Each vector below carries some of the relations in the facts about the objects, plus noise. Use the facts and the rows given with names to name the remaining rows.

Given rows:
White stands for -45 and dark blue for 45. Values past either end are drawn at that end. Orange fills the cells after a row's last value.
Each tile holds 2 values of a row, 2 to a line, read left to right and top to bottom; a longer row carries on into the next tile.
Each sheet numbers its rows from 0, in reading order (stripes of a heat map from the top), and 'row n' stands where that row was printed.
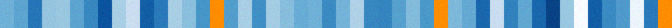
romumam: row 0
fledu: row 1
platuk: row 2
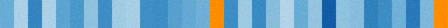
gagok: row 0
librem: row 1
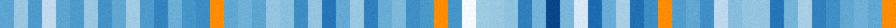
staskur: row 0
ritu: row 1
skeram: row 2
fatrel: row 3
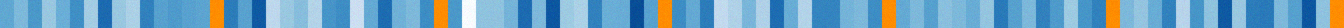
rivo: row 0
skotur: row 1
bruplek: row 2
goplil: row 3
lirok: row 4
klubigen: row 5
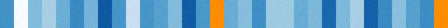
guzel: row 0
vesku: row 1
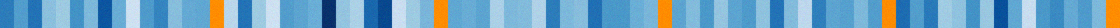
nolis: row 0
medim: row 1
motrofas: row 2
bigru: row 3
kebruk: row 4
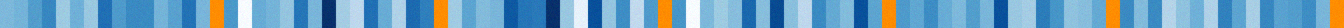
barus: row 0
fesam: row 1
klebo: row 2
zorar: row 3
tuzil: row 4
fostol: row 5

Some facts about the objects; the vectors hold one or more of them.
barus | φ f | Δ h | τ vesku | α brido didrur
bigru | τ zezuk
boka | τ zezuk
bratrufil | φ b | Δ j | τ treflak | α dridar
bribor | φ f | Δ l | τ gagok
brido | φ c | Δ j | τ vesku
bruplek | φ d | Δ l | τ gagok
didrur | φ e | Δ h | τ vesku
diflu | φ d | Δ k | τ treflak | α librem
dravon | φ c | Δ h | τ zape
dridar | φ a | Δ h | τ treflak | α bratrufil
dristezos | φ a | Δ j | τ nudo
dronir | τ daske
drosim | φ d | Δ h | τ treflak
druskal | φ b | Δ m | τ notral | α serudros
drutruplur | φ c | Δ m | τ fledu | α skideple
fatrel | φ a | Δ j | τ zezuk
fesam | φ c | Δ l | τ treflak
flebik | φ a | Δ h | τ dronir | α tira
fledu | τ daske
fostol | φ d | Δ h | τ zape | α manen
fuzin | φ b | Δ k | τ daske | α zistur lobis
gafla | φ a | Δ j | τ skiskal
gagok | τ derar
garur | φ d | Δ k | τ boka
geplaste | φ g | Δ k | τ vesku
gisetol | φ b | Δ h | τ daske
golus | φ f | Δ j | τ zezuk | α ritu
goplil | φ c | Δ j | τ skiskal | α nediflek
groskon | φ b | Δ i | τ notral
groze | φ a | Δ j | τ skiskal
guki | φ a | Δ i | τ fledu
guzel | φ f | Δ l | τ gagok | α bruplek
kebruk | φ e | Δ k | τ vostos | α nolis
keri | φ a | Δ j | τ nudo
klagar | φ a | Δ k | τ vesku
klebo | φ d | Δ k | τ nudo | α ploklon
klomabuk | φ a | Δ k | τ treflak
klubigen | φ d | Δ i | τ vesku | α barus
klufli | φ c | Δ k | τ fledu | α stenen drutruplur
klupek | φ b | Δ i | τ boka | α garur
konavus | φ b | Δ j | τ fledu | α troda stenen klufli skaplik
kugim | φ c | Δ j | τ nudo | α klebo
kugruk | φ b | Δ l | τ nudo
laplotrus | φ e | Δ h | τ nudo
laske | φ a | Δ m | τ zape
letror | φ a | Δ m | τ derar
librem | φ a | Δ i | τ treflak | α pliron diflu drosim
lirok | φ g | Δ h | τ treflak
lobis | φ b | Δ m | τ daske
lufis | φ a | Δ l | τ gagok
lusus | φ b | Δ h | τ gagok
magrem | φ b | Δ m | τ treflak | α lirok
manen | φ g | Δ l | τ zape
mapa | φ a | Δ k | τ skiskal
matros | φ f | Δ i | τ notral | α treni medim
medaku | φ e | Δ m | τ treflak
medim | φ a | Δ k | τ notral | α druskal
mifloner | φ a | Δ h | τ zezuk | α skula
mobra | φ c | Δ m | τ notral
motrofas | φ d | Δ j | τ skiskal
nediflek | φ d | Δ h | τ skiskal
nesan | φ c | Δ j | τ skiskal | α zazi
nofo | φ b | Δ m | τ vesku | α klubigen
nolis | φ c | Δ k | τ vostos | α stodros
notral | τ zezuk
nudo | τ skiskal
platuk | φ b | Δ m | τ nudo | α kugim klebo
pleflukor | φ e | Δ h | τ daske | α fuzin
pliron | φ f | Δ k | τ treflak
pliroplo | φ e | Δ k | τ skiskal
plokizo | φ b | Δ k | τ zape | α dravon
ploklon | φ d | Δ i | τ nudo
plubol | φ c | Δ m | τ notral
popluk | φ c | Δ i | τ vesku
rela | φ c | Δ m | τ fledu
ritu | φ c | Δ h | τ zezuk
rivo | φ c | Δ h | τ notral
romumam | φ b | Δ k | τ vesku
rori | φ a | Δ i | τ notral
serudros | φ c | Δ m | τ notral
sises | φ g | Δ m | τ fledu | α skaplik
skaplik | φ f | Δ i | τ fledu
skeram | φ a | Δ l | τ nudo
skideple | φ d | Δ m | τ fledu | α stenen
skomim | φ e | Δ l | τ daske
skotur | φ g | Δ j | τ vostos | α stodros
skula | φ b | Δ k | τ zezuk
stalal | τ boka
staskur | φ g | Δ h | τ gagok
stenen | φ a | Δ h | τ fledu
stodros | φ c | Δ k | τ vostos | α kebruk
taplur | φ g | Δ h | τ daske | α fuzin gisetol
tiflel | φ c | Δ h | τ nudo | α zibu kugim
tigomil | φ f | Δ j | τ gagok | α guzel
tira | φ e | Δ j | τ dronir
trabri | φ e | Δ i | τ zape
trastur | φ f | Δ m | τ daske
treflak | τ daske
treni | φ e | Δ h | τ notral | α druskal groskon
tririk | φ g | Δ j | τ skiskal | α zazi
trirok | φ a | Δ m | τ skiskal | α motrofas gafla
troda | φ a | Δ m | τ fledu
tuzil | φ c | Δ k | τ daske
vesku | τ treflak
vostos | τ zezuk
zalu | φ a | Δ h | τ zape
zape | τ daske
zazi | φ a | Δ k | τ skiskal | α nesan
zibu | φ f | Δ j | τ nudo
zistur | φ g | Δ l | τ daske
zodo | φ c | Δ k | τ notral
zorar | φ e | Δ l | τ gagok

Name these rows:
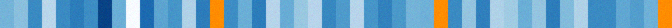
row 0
tiflel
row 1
golus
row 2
flebik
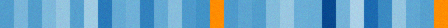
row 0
dravon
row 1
klagar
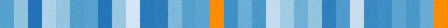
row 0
klupek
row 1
mifloner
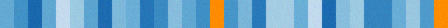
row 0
nofo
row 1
nesan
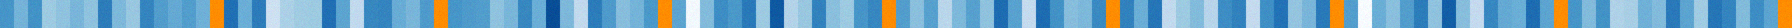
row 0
zalu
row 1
trirok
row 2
zodo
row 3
manen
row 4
nudo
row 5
tririk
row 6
bribor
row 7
dridar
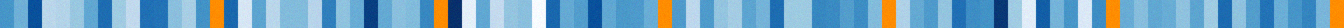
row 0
magrem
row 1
gisetol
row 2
pleflukor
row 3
guki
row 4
kugim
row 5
drosim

